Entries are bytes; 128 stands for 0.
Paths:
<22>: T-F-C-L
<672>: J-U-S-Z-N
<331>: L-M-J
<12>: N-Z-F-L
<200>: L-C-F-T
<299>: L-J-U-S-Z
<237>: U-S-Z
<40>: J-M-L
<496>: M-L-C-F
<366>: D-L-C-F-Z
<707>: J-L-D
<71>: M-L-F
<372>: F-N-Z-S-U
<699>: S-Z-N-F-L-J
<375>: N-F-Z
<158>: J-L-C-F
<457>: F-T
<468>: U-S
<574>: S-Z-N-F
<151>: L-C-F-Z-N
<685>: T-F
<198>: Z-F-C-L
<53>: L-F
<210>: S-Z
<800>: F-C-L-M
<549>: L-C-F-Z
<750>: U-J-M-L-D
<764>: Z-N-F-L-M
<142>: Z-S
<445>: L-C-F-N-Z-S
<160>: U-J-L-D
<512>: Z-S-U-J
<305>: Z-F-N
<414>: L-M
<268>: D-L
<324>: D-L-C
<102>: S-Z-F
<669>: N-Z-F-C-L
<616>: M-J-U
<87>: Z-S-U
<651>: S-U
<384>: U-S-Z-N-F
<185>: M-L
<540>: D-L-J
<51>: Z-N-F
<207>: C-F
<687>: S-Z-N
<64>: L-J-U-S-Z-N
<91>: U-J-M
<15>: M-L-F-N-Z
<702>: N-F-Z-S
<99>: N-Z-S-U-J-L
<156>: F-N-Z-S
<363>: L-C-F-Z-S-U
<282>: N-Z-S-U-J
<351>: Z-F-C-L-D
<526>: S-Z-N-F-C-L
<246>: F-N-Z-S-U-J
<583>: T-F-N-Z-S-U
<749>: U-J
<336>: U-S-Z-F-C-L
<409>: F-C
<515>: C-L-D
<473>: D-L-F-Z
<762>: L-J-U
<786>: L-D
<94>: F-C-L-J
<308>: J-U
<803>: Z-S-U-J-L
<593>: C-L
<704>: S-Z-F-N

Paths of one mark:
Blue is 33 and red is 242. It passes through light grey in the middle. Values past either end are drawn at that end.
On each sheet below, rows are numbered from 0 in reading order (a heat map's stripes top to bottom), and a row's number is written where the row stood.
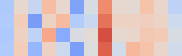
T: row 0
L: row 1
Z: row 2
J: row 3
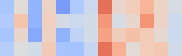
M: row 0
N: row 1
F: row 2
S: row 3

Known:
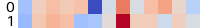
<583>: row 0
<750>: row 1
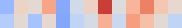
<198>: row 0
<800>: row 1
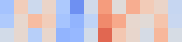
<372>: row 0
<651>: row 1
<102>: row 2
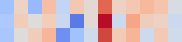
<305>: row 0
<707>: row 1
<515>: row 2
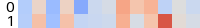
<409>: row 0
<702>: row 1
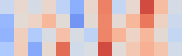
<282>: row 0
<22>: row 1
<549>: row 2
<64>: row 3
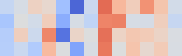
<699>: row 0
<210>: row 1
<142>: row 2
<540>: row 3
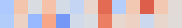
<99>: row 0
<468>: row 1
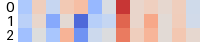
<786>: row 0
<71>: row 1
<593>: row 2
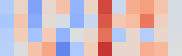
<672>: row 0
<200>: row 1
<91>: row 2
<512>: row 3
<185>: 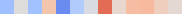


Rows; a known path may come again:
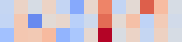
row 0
<282>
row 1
<53>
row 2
<160>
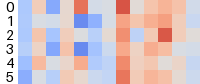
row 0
<64>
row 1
<94>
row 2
<12>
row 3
<156>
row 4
<762>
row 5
<366>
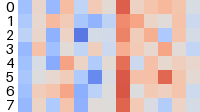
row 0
<305>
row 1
<651>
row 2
<207>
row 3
<375>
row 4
<268>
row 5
<526>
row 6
<87>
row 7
<237>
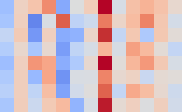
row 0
<803>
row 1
<151>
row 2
<384>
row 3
<800>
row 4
<351>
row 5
<468>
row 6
<764>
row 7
<786>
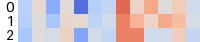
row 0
<71>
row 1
<704>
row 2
<210>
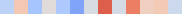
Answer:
<158>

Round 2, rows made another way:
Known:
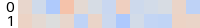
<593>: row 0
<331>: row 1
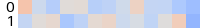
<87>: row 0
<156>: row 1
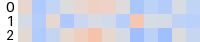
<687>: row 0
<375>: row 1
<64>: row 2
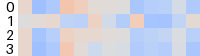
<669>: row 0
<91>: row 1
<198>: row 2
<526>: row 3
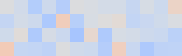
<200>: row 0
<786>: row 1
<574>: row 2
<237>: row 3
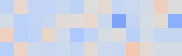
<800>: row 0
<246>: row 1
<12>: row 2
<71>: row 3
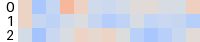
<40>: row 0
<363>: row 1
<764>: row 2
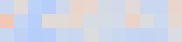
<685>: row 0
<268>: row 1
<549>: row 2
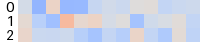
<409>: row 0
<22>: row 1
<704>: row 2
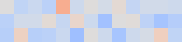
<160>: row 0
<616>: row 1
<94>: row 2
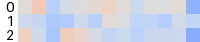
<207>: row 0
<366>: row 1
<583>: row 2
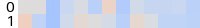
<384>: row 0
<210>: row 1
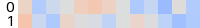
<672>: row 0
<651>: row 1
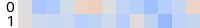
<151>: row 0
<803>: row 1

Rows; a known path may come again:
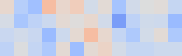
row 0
<22>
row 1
<282>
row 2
<142>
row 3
<515>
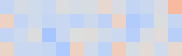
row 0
<414>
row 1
<305>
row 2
<445>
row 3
<457>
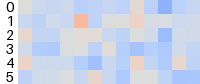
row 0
<803>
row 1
<707>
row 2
<299>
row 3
<699>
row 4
<704>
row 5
<616>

